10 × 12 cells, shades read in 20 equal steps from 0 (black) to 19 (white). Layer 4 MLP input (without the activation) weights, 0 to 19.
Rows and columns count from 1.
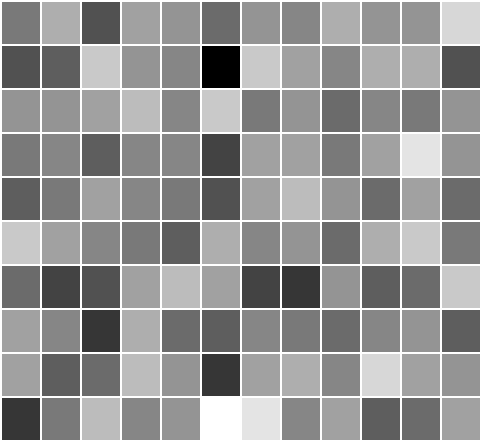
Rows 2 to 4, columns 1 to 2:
6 7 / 11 11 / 9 10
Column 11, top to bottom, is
11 13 9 17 12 15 8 11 12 8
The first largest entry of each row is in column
12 3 6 11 8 1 12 4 10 6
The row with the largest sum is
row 10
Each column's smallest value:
4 5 4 9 7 0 5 4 8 7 8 6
